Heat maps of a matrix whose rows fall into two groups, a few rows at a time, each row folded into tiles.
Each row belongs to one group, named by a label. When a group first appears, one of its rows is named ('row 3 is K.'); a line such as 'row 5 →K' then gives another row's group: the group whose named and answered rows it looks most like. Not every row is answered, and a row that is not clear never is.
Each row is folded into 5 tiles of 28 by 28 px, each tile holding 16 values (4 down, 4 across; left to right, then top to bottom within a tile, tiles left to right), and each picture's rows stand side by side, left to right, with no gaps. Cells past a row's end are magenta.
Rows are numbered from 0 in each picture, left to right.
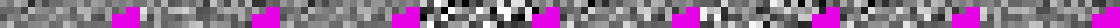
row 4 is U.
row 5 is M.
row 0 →U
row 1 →M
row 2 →U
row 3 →U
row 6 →U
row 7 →M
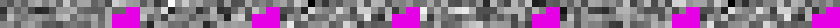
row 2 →U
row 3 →M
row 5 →U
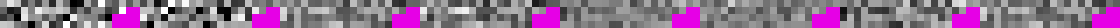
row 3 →M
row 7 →M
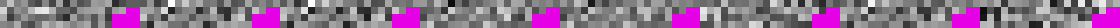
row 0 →M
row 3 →U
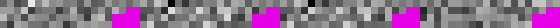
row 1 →U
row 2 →U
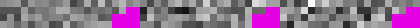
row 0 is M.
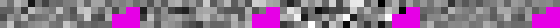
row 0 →U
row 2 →M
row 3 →U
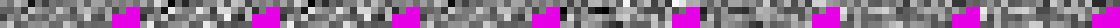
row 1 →U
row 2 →U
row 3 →U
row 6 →M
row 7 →M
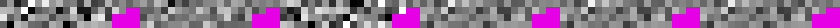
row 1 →U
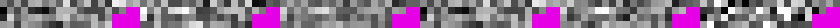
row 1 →M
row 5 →U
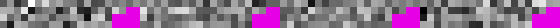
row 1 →M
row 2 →U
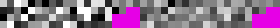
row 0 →U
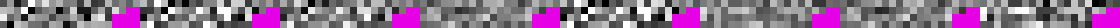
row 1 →U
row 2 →U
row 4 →U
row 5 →M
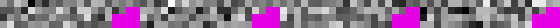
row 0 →U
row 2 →M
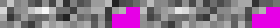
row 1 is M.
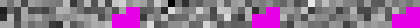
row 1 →U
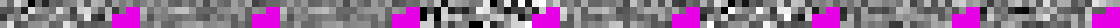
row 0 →U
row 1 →M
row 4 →M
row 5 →U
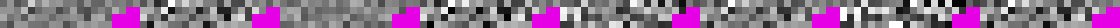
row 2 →M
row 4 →M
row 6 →M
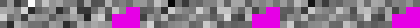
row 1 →U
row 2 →U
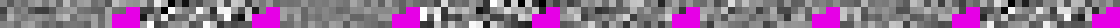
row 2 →M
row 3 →M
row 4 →M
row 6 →M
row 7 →U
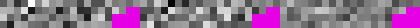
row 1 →U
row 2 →M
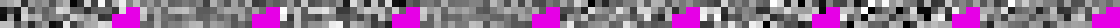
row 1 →M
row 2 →M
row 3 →M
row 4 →U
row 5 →M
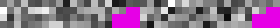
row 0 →M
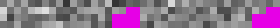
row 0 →M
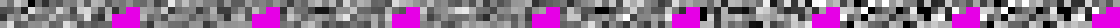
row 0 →U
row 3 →M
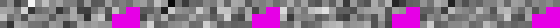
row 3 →U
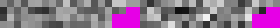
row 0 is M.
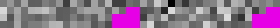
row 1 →U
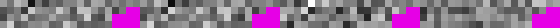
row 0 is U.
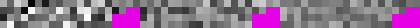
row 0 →U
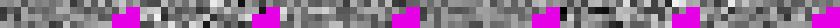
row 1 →M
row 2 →M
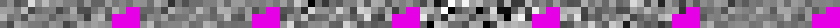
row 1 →U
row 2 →U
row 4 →M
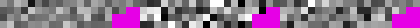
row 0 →U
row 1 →M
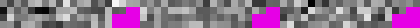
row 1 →M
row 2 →U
